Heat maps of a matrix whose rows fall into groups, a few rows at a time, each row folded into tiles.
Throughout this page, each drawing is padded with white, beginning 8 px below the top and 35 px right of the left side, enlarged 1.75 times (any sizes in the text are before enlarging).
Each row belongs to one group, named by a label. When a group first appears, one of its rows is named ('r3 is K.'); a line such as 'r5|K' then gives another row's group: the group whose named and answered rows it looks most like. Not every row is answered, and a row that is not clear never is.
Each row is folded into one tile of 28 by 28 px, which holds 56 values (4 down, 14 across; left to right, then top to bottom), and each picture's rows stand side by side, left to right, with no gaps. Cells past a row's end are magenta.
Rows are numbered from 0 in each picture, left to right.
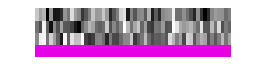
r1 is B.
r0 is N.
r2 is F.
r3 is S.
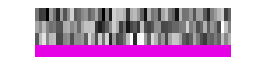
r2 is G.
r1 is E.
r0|S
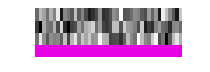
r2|G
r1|S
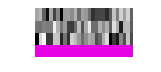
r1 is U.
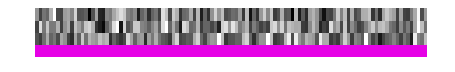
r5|S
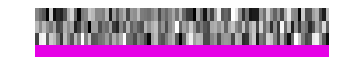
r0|S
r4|U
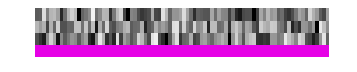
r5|G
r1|B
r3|U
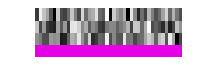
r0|B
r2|F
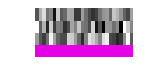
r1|G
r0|B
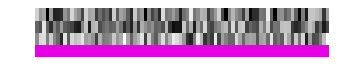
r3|B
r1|N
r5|E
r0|N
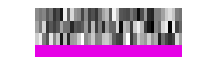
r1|G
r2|E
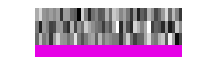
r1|E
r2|F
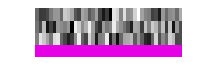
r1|E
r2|U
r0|G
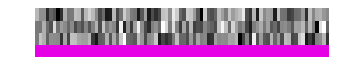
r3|B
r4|E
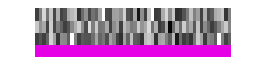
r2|F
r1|F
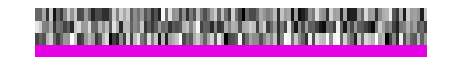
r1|U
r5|N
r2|N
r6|N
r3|F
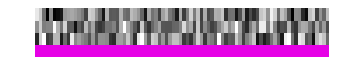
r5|G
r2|G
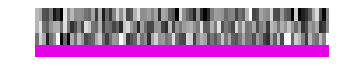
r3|S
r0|U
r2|G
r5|S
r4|F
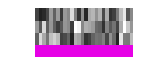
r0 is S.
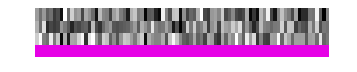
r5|S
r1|G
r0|N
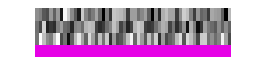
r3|G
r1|E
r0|G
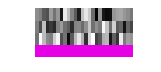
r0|G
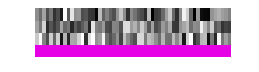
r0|N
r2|S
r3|U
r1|S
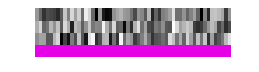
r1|U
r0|U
